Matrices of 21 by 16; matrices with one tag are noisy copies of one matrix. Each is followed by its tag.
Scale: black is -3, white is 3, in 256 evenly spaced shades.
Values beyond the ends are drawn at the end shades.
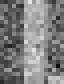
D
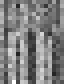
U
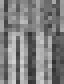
U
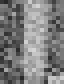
D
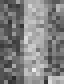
D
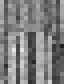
U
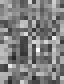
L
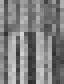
U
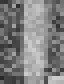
D
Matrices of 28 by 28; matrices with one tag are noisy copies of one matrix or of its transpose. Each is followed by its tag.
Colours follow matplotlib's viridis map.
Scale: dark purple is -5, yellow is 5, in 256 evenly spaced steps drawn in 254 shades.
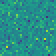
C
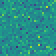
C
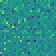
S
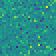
C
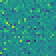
S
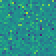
S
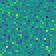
C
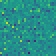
S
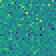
S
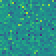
S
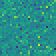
C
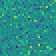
C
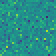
C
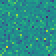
C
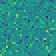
C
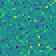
C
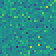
C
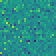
S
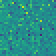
S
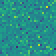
C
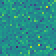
C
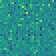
S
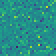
C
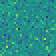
C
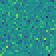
C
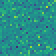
C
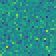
C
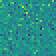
S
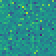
S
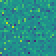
S
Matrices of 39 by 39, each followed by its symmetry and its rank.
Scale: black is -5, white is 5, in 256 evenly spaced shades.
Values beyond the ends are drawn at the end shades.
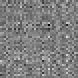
neither, rank five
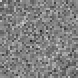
symmetric, full rank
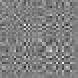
symmetric, rank three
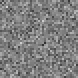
symmetric, full rank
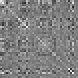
symmetric, rank five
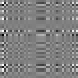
neither, rank one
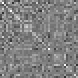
symmetric, rank five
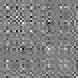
symmetric, rank three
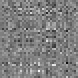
neither, rank five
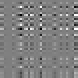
neither, rank one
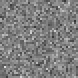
neither, full rank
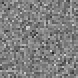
symmetric, full rank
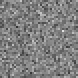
neither, full rank
